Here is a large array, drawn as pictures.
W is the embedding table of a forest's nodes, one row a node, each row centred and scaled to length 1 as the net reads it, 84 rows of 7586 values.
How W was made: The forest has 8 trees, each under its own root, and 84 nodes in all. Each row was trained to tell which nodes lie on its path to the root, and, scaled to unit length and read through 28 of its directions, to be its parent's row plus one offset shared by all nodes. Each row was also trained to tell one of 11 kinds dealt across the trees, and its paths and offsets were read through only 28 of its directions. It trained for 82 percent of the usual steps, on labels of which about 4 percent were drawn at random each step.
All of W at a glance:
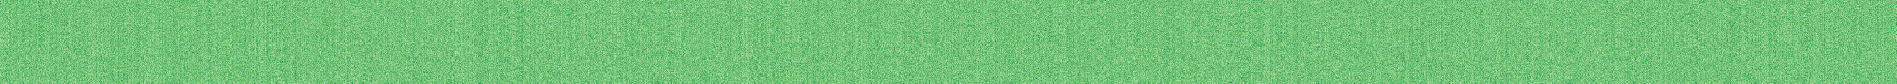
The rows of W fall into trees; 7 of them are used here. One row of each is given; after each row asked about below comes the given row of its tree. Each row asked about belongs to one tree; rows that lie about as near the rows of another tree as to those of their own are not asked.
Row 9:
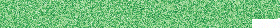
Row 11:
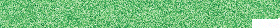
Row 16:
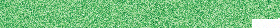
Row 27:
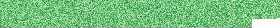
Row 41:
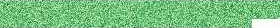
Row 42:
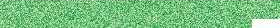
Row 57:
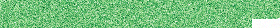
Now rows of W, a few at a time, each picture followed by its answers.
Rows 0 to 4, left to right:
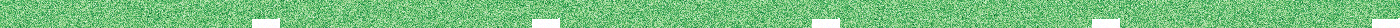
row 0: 9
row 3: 16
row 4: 11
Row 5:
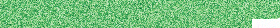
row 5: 57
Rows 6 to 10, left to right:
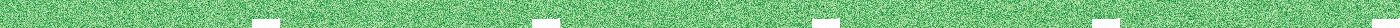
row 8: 27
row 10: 27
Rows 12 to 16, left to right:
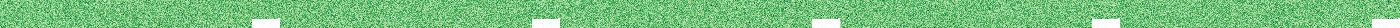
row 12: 41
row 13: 9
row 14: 27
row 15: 27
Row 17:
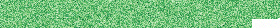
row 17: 41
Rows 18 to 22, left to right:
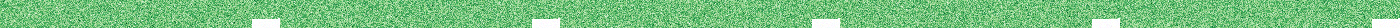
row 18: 16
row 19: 9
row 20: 41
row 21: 41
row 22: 11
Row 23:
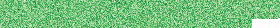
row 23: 42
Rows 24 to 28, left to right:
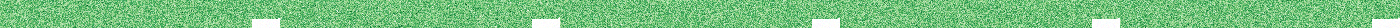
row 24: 16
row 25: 41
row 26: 41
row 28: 9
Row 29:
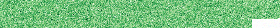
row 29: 57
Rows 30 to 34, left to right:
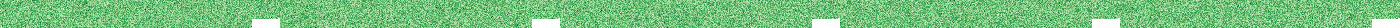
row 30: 16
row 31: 11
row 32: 41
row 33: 57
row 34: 16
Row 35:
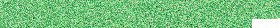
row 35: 57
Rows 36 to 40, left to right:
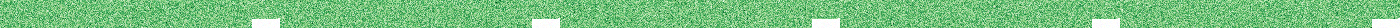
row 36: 41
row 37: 27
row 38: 57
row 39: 57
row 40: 41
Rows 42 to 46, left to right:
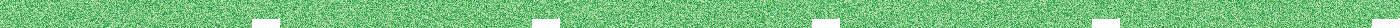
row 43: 9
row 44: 16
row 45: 16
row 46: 42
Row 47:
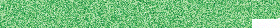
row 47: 57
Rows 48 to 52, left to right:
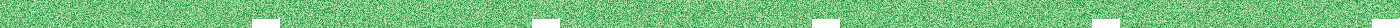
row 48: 9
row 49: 27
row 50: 41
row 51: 16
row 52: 16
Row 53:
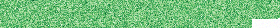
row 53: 16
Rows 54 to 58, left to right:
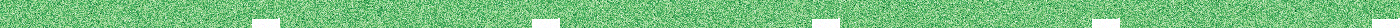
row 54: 9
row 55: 16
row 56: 9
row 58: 9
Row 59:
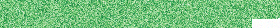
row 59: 27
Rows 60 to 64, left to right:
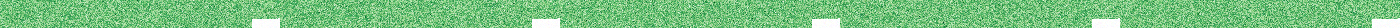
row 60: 27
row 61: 57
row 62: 41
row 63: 42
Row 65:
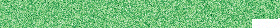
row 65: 9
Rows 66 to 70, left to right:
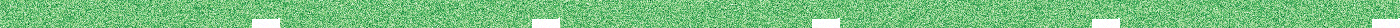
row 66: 16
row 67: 41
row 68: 41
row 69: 16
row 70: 9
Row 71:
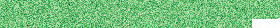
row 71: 57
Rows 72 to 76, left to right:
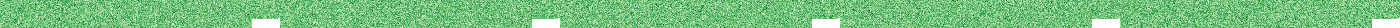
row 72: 27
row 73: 9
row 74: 9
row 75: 41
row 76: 57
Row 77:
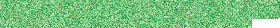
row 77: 11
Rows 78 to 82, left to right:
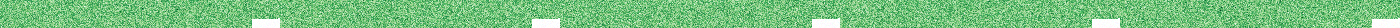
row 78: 9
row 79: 42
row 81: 42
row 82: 16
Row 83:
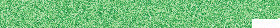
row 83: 42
